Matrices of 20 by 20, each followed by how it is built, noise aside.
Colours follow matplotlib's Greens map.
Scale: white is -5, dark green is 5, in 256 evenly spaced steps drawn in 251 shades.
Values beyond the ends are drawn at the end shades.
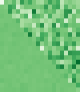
upper triangular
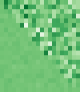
upper triangular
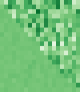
upper triangular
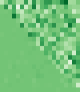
upper triangular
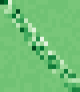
banded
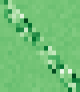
banded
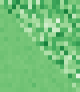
upper triangular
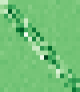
banded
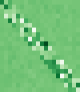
banded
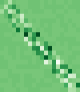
banded
